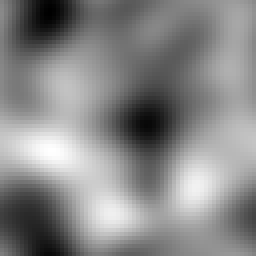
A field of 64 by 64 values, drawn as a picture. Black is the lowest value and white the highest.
Lone odd cells: none. Ninth with the highest average: middle left. Grain: smooth. Histogram: bell-shaped.
